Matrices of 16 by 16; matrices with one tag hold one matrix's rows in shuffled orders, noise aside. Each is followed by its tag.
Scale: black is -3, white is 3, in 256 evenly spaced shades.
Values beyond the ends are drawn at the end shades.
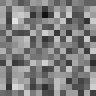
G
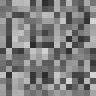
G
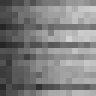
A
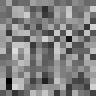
G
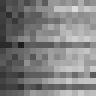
A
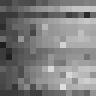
A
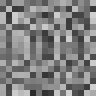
G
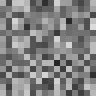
G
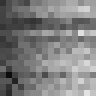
A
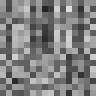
G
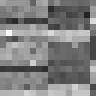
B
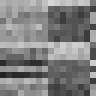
B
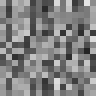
G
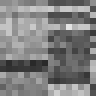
B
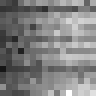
A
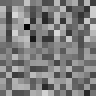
G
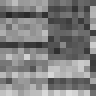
B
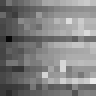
A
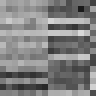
B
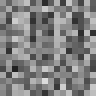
G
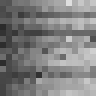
A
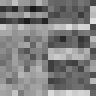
B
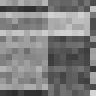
B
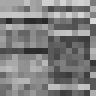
B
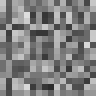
G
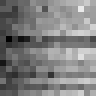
A
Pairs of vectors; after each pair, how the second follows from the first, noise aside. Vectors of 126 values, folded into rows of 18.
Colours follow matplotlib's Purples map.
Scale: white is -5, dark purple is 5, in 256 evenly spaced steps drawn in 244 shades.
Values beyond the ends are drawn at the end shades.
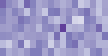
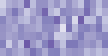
sign-scrambled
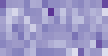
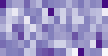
scaled up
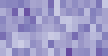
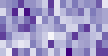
scaled up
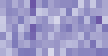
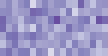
sign-scrambled
